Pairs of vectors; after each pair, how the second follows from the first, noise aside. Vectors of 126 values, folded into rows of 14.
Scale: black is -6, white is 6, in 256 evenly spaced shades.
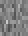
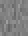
shrunk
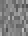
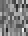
scaled up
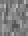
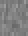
shrunk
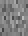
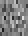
scaled up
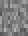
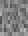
negated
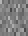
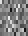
scaled up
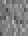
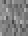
negated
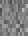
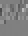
partly zeroed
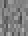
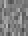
negated
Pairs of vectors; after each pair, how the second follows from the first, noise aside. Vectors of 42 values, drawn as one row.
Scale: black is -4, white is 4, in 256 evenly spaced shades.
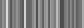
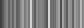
wrapped around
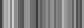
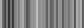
negated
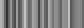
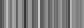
negated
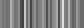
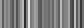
wrapped around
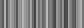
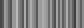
wrapped around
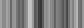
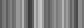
negated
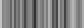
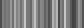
negated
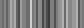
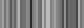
negated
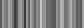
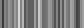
wrapped around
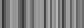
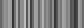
wrapped around
